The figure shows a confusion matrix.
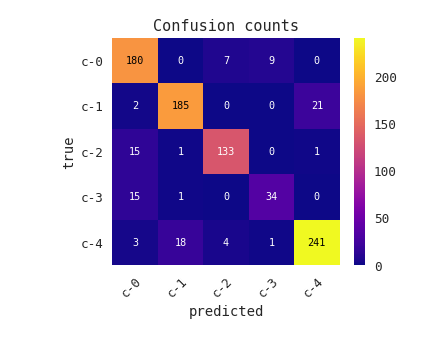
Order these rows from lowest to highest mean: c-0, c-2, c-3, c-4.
c-3, c-2, c-0, c-4
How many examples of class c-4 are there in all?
267
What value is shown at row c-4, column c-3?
1
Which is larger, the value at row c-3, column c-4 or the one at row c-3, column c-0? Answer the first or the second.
the second
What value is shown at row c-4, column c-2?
4
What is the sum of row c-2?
150
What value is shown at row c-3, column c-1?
1
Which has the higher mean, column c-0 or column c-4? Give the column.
c-4
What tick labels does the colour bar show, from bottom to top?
0, 50, 100, 150, 200
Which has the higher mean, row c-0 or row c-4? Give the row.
c-4
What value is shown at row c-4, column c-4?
241
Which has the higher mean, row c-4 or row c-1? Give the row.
c-4
